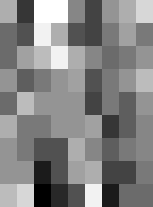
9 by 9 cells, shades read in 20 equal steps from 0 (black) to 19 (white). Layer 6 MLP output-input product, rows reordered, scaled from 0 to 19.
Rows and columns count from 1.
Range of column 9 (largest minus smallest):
8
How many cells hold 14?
4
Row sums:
110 86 103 90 87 86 81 74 75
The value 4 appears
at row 1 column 2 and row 6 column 7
